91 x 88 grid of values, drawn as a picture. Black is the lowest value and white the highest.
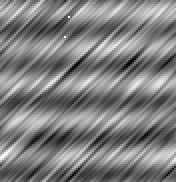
Stripes: horizontal, repeating 5 times. Average level on the scale: 50%. Lone odd cells: 2, each higher than its neighbours.
